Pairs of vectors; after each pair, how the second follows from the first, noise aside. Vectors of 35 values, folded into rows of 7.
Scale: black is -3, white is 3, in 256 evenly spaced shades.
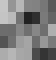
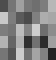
shuffled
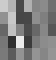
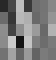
negated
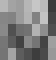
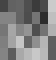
negated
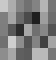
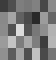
sign-scrambled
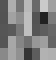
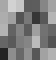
shuffled
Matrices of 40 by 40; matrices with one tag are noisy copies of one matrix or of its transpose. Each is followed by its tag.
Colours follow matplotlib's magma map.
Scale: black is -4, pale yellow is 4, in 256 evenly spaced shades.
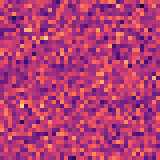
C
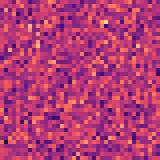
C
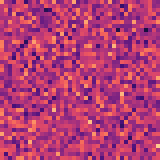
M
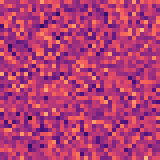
M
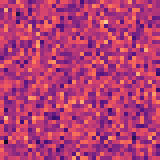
C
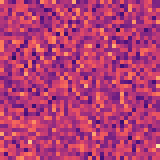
M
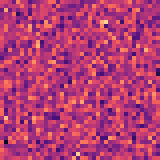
C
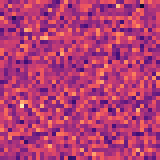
C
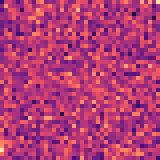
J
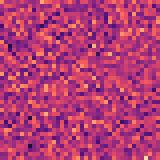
M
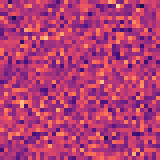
C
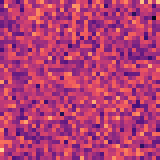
J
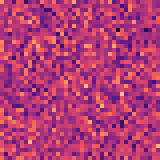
M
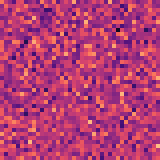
M
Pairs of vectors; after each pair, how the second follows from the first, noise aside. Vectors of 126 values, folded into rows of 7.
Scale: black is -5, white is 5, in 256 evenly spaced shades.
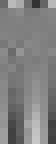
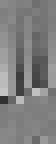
wrapped around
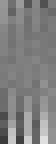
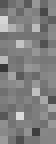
shuffled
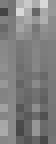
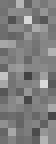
shuffled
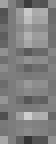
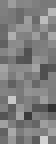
shuffled
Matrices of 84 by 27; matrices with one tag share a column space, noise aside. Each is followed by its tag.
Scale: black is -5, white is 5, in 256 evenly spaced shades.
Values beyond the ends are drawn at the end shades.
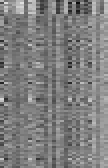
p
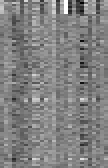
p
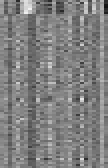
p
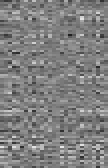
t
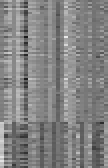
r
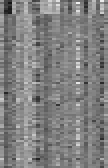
p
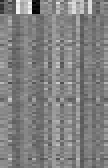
p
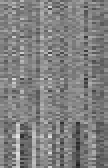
r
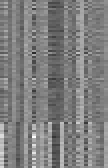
r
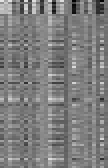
p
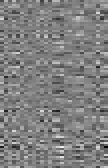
t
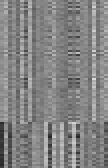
r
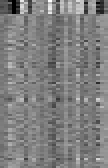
p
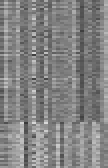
r
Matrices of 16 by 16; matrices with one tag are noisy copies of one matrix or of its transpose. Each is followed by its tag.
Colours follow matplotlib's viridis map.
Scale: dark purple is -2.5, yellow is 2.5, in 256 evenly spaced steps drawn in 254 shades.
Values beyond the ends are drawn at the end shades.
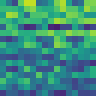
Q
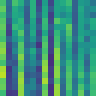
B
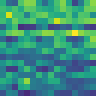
Q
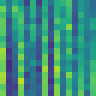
B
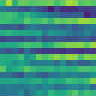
B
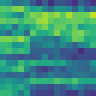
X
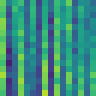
B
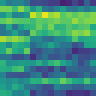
X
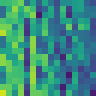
Q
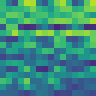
Q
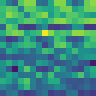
Q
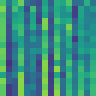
B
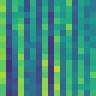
B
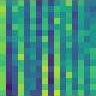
B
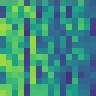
Q
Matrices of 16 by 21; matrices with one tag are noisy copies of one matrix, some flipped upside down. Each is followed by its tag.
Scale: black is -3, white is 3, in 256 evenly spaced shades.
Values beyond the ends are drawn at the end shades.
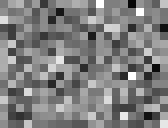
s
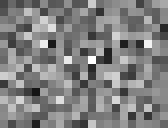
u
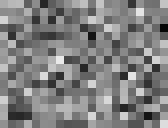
s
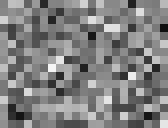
s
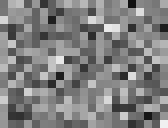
s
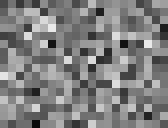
u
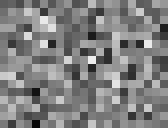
u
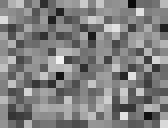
s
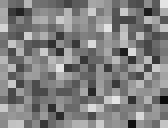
s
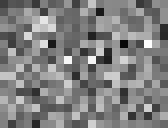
u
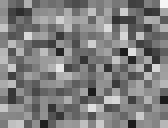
s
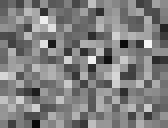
u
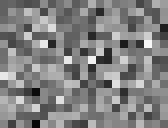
u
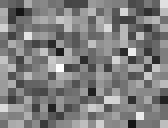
s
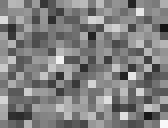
s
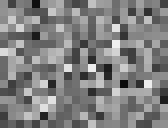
u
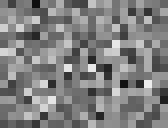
u
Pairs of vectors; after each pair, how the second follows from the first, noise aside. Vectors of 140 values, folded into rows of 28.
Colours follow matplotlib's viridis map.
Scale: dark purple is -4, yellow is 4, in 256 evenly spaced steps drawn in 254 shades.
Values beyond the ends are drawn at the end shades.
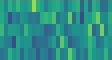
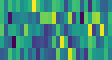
scaled up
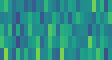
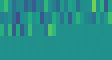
partly zeroed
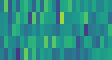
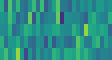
negated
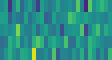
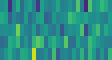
copied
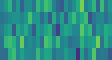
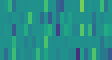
partly zeroed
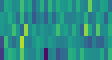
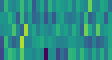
copied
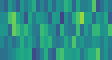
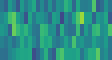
copied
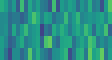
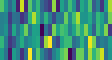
scaled up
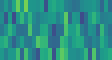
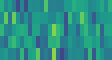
negated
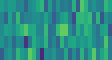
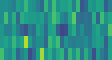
negated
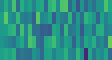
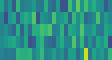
negated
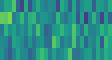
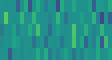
partly zeroed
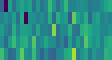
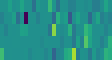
partly zeroed
